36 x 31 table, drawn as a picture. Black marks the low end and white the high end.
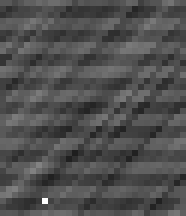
Slope: none. Average level on the scale: 30%. Stripes: horizontal, repeating 9 times. Lone odd cells: 1, higher than its neighbours.
